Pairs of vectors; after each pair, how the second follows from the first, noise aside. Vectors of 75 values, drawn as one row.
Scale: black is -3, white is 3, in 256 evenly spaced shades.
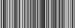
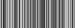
copied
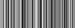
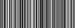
sign-scrambled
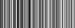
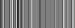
partly zeroed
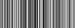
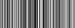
copied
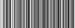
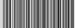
copied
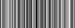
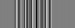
partly zeroed
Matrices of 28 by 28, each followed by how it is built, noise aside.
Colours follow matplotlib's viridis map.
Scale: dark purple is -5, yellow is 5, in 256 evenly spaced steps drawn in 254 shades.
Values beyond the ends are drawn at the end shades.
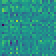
low rank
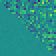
upper triangular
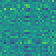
low rank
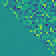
upper triangular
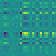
low rank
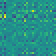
low rank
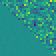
upper triangular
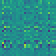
low rank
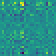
low rank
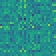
low rank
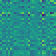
low rank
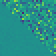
upper triangular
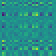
low rank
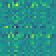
low rank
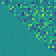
upper triangular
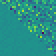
upper triangular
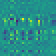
low rank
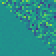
upper triangular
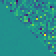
upper triangular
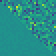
upper triangular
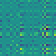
low rank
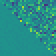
upper triangular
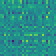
low rank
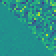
upper triangular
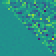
upper triangular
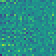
low rank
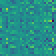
low rank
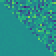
upper triangular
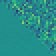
upper triangular
